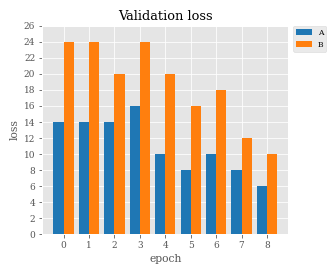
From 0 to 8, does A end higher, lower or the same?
lower
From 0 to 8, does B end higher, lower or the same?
lower
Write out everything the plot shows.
Title: Validation loss
x-axis: epoch, ticks 0 1 2 3 4 5 6 7 8
y-axis: loss, ticks 0 2 4 6 8 10 12 14 16 18 20 22 24 26
Legend: A, B
Values:
A: 14 14 14 16 10 8 10 8 6
B: 24 24 20 24 20 16 18 12 10
